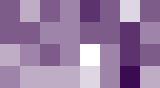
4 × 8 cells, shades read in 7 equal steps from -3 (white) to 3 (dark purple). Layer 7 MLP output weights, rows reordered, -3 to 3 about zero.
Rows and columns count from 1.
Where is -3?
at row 3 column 5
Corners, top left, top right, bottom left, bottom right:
1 1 0 -1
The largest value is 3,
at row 4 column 7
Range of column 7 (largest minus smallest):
5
